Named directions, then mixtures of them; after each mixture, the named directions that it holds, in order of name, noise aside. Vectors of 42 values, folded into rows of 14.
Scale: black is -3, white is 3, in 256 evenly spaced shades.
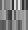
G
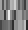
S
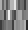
S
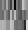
G, S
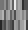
G, S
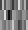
G, S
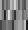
S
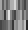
S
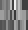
G, S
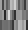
S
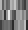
S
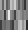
S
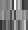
G, S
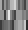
S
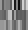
G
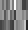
G, S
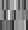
S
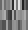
G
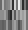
G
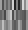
G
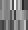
G, S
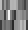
S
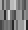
S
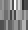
G, S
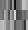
G, S
